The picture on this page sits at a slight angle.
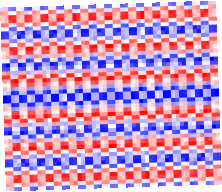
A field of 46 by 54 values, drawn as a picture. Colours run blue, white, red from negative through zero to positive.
Mirror symmetry: left to right and top to bottom. Slope: none. Stripes: horizontal, repeating 6 times. Average level on the scale: 50%.
